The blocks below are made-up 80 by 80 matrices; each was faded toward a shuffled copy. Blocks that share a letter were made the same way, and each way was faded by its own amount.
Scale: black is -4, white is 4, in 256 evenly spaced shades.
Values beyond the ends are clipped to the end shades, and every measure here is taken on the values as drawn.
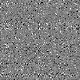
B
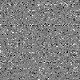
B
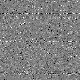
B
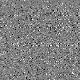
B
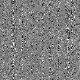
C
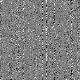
C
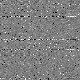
B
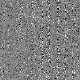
C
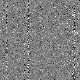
C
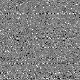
B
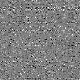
B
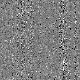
C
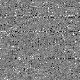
B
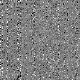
C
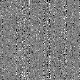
C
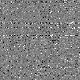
B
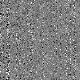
C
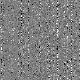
C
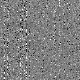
C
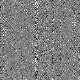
C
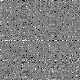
B
